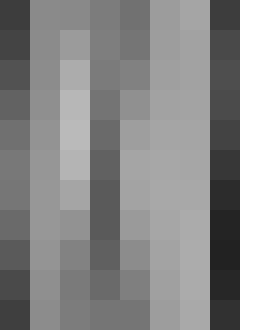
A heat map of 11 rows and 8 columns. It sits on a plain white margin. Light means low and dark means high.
Streaks run downward. The top middle is the calmest part. There is no overall slope. On average the colour sits 50% of the way up the scale. The ninth with the lowest average is the middle left. Stripes running up and down repeat 2 times from left to right.
